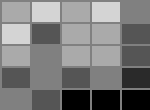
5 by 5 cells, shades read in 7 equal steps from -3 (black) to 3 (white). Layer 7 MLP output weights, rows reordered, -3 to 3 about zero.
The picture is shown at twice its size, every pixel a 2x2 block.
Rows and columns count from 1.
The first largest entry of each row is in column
2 1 1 2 1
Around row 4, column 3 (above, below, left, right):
1 -3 0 0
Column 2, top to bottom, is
2 -1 0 0 -1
